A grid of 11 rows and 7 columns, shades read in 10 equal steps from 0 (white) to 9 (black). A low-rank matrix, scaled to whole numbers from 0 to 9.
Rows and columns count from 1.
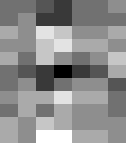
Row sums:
37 38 21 21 25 43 35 22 29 24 17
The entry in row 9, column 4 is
3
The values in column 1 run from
3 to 5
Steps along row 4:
same down down up same up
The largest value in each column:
5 6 7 9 7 6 6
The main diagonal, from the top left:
5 4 1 1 5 6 6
